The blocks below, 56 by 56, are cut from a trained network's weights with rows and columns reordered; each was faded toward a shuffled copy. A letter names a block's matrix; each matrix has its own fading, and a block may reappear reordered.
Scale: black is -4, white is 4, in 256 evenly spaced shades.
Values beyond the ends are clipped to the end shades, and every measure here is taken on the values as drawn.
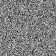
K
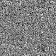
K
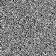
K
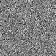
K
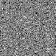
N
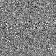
N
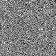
N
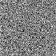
K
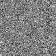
K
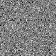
N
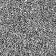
K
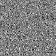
N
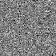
K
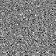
N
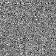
N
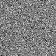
K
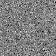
N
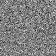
K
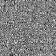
N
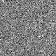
K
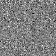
N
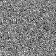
K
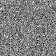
K
